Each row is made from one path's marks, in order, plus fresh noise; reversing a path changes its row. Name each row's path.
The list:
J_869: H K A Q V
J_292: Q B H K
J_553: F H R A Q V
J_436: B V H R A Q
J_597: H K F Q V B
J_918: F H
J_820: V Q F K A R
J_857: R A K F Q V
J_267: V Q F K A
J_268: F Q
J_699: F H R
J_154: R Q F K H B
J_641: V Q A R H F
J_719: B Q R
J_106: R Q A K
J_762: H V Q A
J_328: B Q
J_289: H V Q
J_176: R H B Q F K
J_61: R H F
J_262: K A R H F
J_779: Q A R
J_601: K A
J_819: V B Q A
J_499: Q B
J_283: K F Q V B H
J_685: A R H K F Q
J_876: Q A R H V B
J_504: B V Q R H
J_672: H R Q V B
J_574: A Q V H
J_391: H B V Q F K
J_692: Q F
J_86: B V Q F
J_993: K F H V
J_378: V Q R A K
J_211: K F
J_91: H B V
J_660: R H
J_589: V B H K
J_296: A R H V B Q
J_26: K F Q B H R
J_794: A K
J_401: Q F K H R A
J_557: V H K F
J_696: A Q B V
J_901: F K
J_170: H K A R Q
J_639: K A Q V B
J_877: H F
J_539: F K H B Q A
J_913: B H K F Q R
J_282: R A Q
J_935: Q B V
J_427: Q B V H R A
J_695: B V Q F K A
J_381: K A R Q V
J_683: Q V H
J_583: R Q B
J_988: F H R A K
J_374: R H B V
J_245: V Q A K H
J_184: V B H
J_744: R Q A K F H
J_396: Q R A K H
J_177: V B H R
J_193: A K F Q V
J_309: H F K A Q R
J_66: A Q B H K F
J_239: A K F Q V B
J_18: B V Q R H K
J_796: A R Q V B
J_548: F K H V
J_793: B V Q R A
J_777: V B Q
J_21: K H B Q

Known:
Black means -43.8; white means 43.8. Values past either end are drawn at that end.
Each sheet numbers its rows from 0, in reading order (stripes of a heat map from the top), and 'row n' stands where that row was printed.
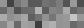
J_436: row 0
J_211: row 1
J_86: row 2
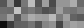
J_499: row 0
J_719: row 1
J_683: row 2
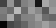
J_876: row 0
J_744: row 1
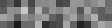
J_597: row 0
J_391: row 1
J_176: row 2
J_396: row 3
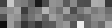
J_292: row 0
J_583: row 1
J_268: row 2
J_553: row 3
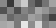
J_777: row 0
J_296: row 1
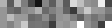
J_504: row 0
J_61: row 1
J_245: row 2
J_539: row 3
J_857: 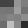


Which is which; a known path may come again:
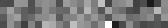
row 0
J_106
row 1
J_381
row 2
J_993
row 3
J_918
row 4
J_779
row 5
J_154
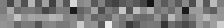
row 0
J_86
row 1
J_719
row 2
J_820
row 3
J_268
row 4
J_877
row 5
J_61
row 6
J_309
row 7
J_504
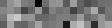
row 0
J_18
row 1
J_282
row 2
J_26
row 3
J_262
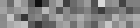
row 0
J_574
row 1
J_583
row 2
J_328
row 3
J_177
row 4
J_436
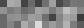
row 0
J_553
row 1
J_296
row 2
J_66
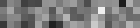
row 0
J_692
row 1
J_176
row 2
J_396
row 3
J_696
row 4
J_660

